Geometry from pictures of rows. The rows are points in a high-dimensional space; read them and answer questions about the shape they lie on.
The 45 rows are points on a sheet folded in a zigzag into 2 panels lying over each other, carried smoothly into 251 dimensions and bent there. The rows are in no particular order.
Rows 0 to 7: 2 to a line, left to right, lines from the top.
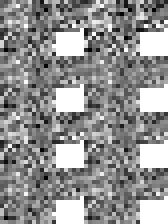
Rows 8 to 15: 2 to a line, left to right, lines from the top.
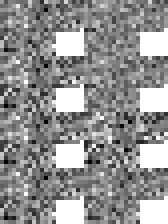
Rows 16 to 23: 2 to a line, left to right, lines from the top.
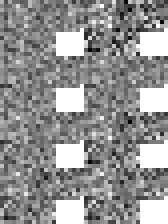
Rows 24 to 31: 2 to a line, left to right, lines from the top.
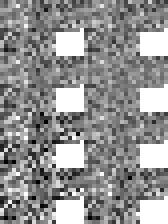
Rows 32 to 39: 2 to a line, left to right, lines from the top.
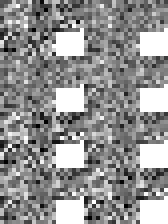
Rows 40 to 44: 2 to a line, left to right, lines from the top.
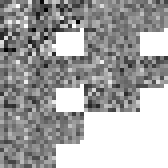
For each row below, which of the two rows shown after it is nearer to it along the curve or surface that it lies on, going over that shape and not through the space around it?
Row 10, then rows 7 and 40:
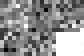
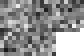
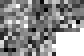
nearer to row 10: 40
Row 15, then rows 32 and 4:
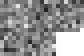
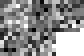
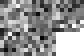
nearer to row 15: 32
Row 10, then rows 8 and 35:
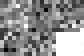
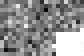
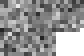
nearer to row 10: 35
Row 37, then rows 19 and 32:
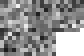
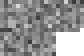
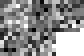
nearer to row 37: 32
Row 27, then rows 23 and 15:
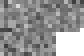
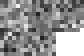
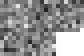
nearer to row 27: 23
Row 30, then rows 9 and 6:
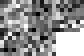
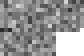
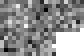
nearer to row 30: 6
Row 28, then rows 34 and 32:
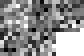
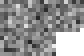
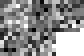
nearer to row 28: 32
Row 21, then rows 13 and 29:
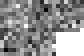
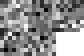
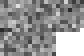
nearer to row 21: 29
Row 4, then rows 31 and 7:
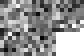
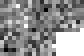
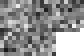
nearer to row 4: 31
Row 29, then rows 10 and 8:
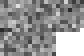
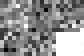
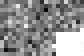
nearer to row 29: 8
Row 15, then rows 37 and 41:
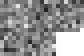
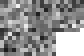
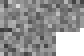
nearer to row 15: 37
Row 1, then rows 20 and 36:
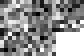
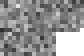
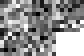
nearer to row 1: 36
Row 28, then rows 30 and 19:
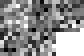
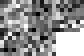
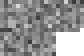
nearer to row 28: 30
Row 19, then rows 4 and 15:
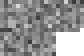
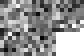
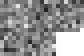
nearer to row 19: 15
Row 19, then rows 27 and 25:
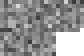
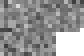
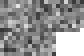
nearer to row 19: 25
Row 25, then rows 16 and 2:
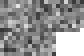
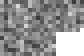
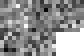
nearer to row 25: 2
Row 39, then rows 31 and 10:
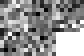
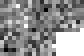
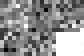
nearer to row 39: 10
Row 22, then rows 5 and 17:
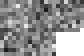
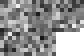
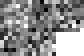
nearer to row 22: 17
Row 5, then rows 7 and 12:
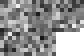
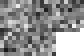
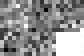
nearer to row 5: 12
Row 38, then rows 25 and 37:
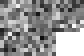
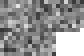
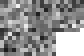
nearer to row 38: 37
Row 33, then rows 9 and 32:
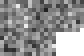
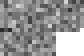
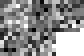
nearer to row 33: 32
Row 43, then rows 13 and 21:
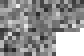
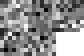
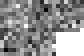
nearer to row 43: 13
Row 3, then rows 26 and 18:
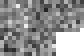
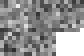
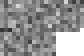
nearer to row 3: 26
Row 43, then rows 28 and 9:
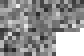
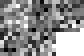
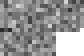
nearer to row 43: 28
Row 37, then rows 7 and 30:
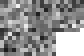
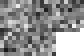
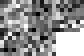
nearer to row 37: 30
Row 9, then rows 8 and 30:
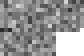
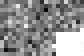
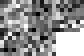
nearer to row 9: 8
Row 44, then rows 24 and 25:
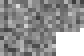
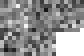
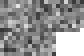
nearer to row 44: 24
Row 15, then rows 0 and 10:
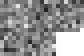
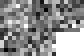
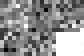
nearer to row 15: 0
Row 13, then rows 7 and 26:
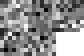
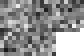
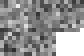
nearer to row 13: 26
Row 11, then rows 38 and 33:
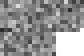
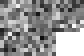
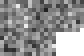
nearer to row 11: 38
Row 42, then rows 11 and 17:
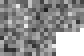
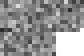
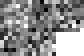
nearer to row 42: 17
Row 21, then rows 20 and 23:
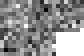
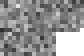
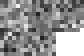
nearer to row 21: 23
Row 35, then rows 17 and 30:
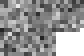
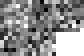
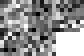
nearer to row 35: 30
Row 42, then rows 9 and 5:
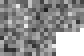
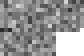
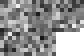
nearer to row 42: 5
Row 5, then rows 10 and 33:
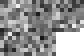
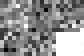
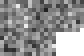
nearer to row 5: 10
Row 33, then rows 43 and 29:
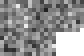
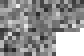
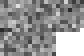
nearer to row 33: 43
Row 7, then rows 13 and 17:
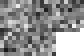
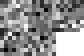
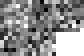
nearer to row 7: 17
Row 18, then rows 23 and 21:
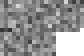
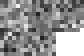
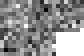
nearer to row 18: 21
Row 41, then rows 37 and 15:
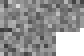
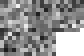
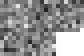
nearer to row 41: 37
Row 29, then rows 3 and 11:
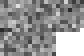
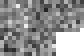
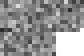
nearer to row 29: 11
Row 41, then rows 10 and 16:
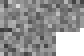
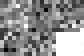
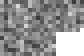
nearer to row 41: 16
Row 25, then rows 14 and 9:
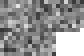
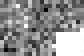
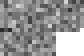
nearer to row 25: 9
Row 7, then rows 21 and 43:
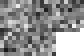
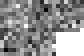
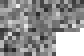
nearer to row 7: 21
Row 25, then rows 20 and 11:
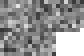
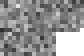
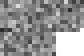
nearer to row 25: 11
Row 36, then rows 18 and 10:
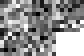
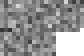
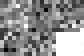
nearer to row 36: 10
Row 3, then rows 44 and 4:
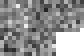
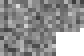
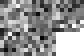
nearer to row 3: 44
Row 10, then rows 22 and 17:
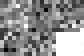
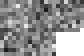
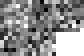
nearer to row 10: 17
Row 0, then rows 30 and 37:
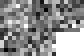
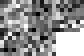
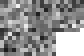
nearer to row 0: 30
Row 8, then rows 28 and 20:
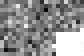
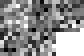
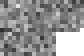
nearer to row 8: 28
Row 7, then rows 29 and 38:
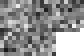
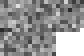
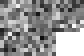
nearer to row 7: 29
